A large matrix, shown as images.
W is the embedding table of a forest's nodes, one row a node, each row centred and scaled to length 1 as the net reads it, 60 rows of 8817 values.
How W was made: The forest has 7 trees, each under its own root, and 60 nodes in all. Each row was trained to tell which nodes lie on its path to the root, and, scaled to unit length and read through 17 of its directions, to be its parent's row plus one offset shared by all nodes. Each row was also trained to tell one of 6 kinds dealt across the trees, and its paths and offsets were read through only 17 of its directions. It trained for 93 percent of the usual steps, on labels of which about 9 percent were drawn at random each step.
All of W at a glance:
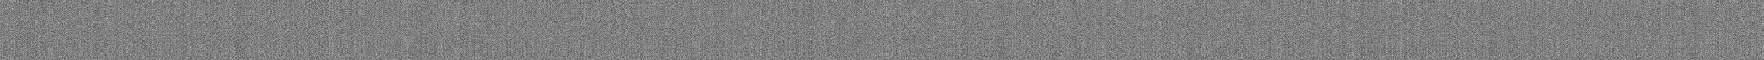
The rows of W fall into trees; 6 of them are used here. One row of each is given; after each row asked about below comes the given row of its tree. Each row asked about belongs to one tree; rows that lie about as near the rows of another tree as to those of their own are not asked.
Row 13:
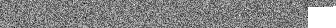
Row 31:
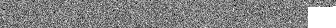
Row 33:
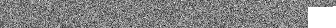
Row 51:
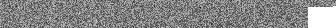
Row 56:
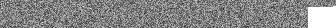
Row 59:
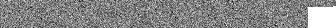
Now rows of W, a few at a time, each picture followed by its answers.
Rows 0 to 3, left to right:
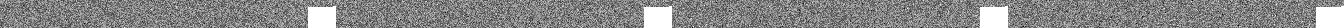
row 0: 33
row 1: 31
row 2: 31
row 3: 13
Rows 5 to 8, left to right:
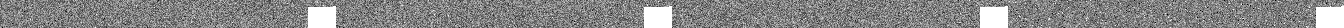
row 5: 31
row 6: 56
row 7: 33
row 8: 13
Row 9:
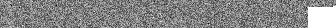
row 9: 13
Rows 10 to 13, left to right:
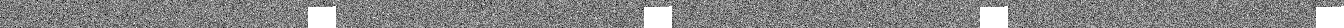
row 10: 33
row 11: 13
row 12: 33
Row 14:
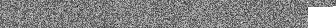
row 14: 31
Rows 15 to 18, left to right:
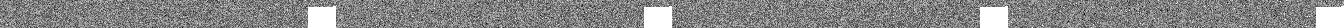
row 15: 13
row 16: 59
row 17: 51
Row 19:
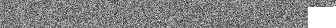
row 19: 51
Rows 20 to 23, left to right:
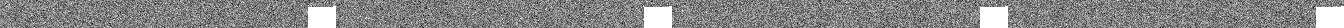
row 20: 13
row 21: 33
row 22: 56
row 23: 13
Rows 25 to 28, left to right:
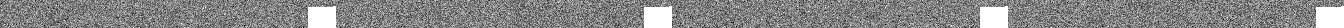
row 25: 33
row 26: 51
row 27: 33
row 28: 59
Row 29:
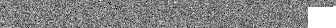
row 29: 13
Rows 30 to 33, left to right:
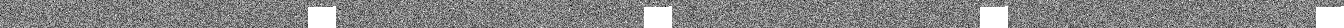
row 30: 51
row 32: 13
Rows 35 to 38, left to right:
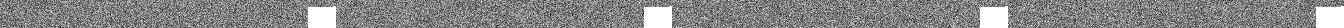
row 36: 59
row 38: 56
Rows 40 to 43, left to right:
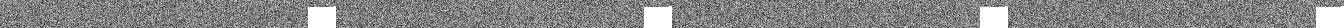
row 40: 59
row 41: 31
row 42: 33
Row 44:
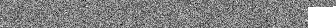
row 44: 59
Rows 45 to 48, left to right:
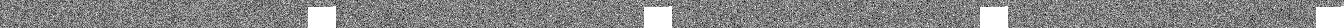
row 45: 31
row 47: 33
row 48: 13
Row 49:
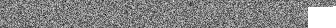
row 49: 56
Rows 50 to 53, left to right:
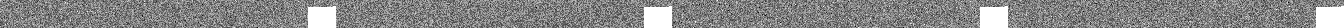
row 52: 33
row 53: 13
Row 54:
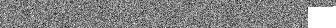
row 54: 33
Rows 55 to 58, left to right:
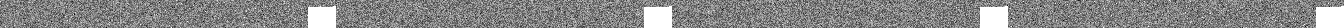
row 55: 33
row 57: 13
